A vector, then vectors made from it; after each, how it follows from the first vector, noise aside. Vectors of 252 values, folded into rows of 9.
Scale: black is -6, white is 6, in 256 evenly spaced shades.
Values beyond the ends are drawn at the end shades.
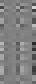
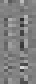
wrapped around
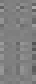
shrunk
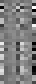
scaled up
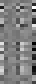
scaled up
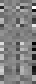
scaled up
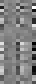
scaled up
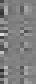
wrapped around
